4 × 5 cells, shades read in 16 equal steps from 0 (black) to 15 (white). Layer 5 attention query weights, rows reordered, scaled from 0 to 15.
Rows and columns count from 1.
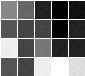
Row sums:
17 15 29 51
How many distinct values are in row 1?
5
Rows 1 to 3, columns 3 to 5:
2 0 1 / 4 0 2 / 7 2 2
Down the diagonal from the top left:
8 4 7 15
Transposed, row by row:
8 5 14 5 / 6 4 4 4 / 2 4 7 14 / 0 0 2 15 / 1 2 2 13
